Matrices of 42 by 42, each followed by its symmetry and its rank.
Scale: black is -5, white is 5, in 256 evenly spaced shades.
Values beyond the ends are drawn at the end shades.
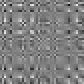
symmetric, rank three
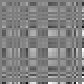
symmetric, rank one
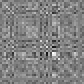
symmetric, rank three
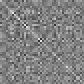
symmetric, rank five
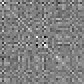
symmetric, rank five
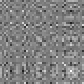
symmetric, rank three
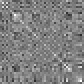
symmetric, rank five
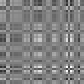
symmetric, rank one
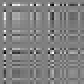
symmetric, rank one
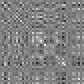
symmetric, rank three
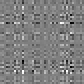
antisymmetric, rank two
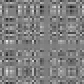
antisymmetric, rank two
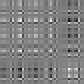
symmetric, rank one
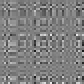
antisymmetric, rank two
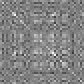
symmetric, rank five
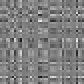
antisymmetric, rank two
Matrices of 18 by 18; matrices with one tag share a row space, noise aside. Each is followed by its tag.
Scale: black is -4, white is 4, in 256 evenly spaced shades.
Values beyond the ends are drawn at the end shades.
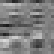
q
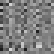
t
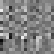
t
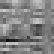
q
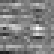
q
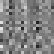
t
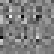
t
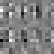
t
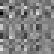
t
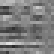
q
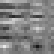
q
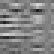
q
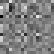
t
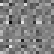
t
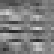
q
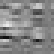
q
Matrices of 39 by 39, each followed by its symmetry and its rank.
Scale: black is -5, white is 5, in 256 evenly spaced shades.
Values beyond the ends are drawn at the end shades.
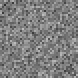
symmetric, full rank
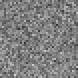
neither, full rank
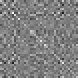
symmetric, rank five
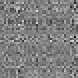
neither, rank five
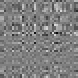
neither, rank three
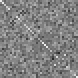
symmetric, full rank
